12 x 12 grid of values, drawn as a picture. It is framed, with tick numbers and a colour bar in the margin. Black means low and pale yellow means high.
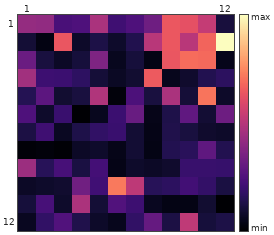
Ninth with the highest average: top right. Odd patch: higher, in the top right. Average level on the scale: 20%. Roughest part: top right.
